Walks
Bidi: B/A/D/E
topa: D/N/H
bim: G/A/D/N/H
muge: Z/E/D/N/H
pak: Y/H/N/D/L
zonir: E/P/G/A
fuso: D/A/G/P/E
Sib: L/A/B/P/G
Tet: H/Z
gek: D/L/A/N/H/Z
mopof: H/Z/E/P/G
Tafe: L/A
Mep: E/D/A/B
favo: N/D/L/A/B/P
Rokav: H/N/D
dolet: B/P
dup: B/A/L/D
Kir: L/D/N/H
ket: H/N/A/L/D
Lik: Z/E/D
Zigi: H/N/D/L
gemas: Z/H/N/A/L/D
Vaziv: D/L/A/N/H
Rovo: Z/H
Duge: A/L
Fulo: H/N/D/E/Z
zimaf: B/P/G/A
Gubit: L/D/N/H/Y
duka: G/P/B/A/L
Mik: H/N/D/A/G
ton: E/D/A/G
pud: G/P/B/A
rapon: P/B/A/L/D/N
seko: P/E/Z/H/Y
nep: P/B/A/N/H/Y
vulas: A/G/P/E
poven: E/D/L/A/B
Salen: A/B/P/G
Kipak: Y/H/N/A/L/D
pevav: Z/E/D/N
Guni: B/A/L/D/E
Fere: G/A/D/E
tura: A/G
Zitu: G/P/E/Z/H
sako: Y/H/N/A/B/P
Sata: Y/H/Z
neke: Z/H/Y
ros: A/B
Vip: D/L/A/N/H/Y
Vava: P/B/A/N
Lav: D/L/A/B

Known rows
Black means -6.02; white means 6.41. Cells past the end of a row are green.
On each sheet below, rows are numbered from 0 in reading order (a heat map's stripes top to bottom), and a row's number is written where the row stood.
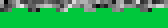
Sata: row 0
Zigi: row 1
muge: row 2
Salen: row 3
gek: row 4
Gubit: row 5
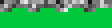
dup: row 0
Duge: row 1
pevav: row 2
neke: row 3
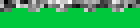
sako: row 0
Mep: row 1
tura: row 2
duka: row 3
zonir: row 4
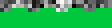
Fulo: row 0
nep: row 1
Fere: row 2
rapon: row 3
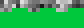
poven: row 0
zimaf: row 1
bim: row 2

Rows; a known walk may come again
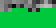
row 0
zimaf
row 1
Rokav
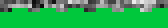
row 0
Zigi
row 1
nep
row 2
ros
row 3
Tet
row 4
Bidi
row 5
bim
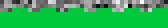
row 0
Vaziv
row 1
Guni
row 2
topa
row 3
Salen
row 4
ton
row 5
Zitu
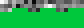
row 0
zonir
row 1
pak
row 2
ket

